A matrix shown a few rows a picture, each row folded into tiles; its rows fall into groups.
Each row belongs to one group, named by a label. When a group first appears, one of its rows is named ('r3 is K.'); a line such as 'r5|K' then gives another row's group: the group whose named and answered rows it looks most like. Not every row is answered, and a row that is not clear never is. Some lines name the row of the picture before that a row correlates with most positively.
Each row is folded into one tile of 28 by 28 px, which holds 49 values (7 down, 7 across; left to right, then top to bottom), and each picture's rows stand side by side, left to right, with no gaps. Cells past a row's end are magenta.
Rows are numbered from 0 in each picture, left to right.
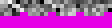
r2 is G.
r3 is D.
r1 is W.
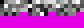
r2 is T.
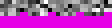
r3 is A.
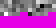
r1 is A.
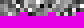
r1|A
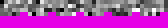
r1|D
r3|D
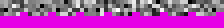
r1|A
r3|G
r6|G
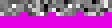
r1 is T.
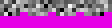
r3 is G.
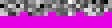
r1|A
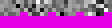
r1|T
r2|D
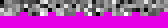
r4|D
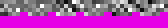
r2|W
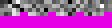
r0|W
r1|W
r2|W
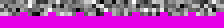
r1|D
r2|D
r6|A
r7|W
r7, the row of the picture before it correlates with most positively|1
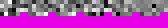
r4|D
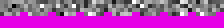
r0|A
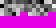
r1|W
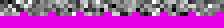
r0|W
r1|D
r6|G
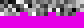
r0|W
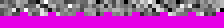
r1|W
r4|W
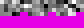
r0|G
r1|T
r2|W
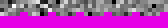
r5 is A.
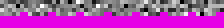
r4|A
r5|G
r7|D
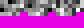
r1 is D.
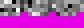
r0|G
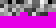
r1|G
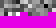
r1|T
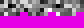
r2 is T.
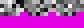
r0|A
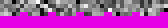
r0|W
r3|T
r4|D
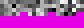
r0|A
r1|D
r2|G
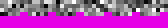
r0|A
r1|T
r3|W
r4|T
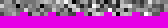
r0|T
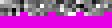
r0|G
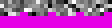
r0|T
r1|A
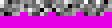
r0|D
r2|A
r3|G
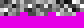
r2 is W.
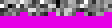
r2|D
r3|D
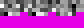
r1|T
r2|T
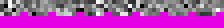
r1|D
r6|T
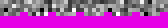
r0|G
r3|D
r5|D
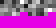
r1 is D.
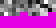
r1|W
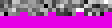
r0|D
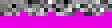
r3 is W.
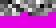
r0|W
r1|A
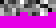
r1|W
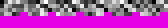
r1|W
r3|W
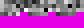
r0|T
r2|A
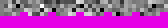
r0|T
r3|W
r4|D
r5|A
